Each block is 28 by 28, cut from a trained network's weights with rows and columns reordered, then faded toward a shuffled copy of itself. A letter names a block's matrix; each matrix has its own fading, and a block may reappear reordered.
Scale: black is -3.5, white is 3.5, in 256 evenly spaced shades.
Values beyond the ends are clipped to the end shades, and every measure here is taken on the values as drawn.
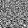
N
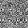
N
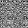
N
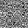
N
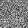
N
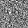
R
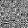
N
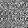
N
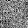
R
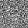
N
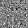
R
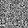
R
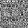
N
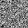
R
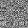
N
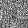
R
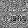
N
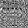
N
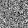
R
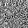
R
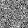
R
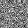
R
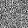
R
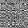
N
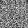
R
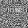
N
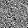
R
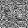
N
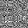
N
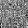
N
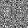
R
